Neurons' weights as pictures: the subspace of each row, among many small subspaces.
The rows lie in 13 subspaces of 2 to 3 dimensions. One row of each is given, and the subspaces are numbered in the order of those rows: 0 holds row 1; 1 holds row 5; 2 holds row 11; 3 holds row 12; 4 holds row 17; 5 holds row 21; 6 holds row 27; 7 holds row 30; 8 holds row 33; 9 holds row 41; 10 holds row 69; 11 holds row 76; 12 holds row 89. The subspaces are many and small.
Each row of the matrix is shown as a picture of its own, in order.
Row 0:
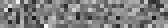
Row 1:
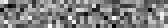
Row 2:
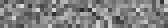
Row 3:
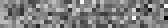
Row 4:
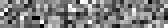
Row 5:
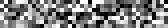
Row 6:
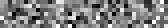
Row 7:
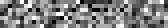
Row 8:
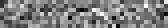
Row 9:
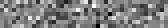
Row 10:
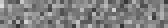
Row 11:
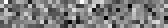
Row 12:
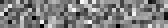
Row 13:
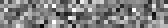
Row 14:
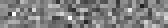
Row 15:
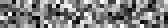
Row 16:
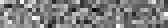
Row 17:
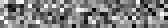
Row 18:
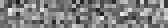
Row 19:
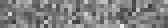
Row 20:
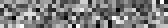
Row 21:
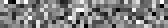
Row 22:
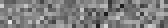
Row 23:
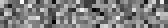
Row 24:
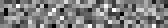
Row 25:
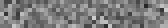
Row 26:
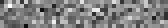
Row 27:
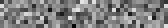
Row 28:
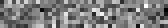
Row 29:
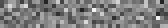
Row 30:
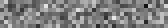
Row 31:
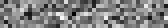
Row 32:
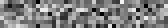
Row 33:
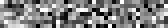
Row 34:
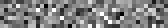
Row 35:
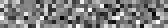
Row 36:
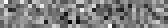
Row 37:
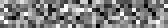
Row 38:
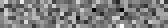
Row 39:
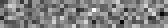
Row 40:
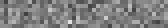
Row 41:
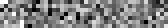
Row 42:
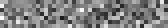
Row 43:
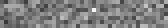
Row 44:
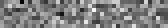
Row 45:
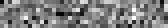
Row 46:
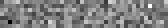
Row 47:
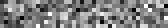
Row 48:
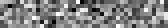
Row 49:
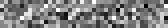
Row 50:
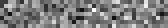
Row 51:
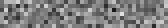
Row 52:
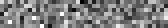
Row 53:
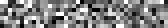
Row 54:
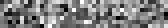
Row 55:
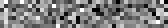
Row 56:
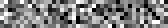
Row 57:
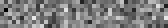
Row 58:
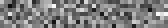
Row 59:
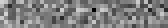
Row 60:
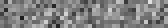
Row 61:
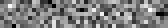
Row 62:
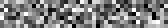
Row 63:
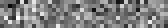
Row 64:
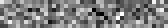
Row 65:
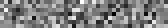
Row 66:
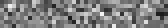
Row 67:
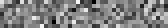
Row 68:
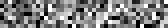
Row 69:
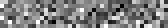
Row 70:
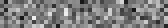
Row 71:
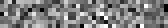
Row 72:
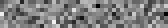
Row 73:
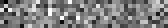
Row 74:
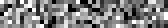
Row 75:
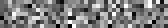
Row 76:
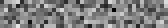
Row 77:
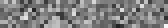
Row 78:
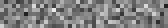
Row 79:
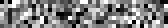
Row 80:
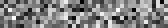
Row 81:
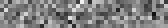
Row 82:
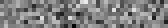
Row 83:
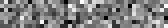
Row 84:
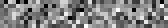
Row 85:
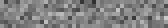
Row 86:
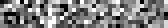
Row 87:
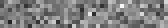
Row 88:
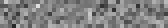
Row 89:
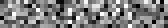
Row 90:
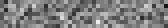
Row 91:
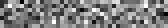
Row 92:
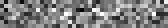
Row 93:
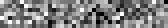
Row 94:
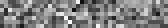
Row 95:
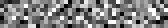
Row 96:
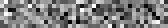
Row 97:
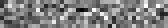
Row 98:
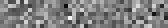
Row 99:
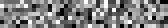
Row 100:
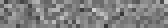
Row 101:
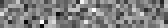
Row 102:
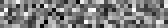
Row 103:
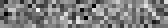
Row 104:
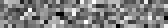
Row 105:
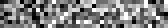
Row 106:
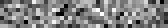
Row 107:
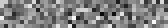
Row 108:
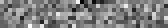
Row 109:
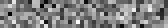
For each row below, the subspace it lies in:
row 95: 10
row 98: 5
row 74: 3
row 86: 9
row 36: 2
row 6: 12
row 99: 6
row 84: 5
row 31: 7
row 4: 3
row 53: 5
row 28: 8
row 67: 12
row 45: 10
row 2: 5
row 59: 4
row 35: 10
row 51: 11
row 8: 4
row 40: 2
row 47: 8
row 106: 6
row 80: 5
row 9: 12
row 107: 12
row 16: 3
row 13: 1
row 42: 10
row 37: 6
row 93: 11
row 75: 12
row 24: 11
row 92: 1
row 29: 7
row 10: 6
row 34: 11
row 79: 10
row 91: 4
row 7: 5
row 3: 8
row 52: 3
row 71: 8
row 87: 10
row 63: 9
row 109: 0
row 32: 8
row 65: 12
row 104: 7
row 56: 2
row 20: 5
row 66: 0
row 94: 5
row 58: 0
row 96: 2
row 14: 0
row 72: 12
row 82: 6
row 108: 1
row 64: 11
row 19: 0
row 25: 8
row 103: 2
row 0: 9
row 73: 9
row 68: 10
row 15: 0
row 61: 0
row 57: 9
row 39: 4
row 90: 7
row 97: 4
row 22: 10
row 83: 2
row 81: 1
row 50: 7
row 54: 9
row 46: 11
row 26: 8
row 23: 12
